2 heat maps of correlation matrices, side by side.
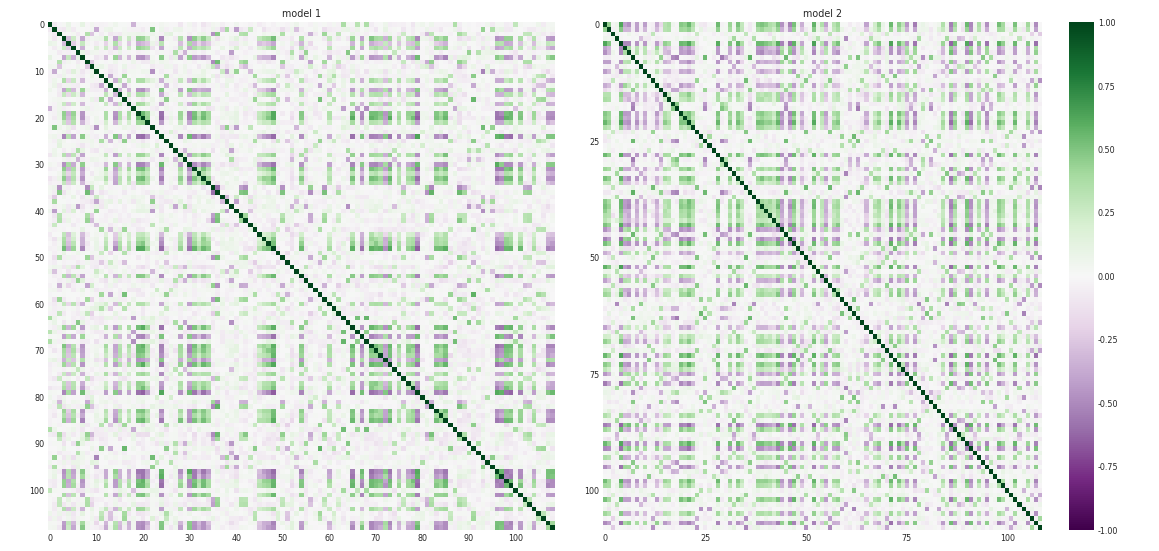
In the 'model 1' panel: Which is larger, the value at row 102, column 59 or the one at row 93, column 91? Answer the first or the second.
the first
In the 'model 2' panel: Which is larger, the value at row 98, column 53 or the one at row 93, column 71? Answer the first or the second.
the second
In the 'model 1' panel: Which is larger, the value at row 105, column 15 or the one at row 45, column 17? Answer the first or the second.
the second
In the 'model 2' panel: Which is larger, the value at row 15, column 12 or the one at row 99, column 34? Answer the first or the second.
the second
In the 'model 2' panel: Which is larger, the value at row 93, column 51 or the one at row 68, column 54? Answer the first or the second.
the second
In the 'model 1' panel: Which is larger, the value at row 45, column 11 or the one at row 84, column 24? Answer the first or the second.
the first
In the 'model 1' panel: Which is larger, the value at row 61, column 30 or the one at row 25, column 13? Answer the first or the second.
the first
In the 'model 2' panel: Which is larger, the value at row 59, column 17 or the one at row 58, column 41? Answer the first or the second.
the second
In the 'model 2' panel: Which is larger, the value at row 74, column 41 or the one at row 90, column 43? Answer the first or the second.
the second
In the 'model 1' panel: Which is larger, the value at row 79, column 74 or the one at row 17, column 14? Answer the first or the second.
the first
